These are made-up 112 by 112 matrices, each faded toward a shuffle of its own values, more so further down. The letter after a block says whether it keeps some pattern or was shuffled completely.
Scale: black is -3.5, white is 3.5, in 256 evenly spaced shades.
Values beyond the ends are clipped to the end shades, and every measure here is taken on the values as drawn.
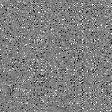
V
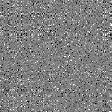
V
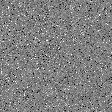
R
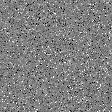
R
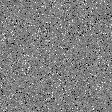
R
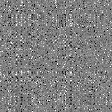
V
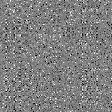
V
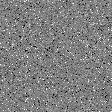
R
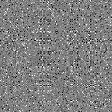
V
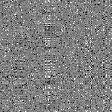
V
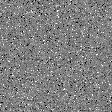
R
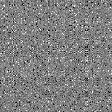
V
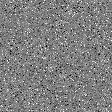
R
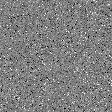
R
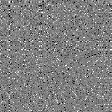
V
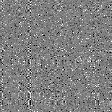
V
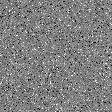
R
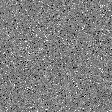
R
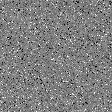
R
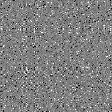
V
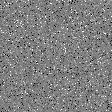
R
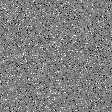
R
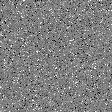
R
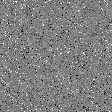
R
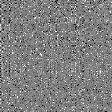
V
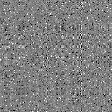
V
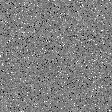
R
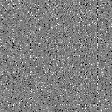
V
